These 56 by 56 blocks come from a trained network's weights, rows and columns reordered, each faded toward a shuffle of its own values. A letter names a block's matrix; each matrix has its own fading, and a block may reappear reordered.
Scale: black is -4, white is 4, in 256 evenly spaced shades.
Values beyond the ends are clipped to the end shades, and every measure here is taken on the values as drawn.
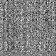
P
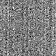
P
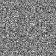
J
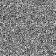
J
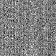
P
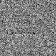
J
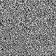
J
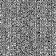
P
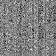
P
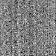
P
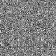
J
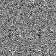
J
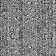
P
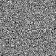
J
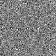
J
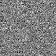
J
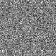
J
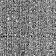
P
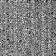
P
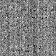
P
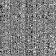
P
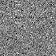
J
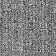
P
